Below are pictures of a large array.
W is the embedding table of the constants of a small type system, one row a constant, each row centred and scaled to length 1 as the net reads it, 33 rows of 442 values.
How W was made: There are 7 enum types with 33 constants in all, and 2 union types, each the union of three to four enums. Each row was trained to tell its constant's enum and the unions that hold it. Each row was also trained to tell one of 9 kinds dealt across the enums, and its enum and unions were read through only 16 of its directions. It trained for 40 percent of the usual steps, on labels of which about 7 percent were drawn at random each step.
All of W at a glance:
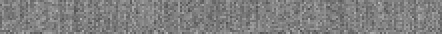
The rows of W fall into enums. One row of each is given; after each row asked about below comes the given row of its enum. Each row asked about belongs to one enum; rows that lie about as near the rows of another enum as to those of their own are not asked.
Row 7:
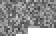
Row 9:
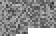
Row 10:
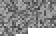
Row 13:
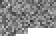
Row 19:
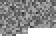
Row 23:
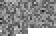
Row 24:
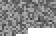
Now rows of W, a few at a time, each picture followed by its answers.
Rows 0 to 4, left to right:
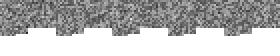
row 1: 19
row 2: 9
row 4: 23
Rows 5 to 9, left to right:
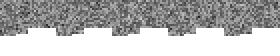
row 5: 10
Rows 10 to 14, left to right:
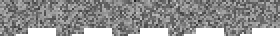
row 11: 9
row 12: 7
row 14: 19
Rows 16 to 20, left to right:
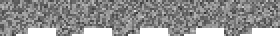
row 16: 24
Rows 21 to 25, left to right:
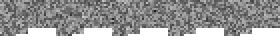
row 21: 10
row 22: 13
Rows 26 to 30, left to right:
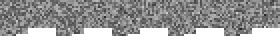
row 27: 23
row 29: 10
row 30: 24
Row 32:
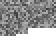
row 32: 19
